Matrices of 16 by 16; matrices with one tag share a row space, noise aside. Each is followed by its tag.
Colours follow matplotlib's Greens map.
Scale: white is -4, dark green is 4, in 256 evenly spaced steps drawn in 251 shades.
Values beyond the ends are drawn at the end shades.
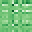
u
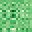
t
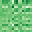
u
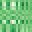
t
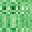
t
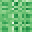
u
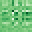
u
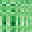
t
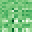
u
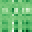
u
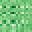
t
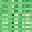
u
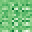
u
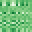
t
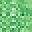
t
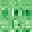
u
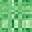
u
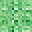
u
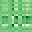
u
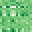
t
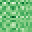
t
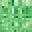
u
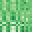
t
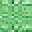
u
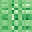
u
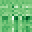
u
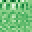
t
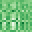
t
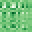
t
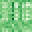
u
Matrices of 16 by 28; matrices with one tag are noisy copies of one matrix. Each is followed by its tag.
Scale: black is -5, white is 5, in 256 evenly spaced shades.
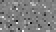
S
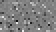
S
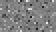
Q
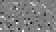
S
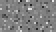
Q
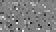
S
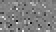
S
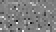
S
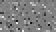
S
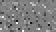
S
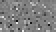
S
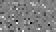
S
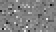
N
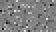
N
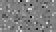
Q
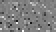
S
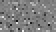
S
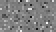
Q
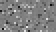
N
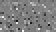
S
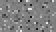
Q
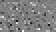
S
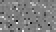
S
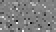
S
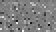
S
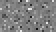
Q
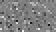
S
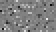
N
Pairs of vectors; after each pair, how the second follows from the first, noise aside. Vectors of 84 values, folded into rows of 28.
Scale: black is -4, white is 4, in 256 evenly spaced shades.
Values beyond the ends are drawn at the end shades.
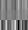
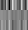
reversed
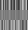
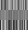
reversed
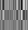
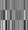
reversed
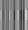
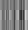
copied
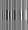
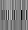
sign-scrambled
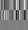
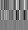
copied
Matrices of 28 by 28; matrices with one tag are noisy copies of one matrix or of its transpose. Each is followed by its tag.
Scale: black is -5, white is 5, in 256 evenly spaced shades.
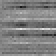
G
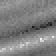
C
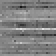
G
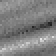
C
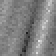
C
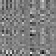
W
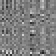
W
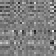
W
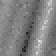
C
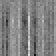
G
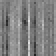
G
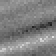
C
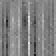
G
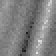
C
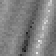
C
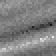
C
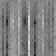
G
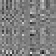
W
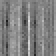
G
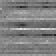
G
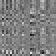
W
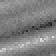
C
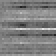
G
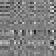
W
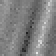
C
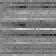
G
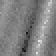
C
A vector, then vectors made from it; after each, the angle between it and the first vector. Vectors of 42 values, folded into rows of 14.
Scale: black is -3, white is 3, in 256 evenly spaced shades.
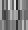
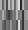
orthogonal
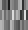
orthogonal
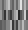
partly aligned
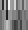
partly aligned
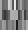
nearly parallel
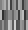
partly aligned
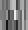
partly aligned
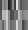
nearly opposite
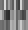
partly aligned
